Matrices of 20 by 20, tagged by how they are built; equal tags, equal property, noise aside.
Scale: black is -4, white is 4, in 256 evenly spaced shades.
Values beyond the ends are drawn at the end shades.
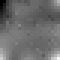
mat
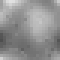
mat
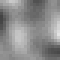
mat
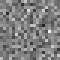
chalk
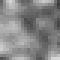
mat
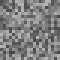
chalk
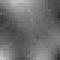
mat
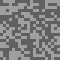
chalk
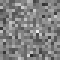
chalk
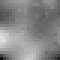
mat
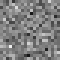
chalk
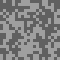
chalk
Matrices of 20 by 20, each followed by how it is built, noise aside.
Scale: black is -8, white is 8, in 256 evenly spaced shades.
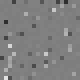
sparse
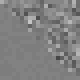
upper triangular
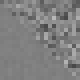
upper triangular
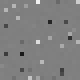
sparse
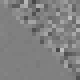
upper triangular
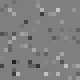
sparse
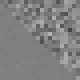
upper triangular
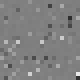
sparse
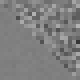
upper triangular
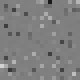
sparse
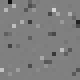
sparse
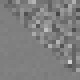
upper triangular
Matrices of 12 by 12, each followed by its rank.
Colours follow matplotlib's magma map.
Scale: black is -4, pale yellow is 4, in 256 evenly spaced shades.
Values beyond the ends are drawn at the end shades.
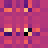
one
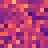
full rank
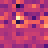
two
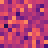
full rank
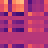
one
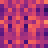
two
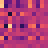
two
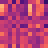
two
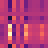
one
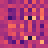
two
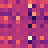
two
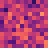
full rank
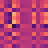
one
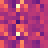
two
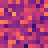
full rank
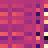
one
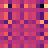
one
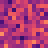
full rank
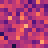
full rank
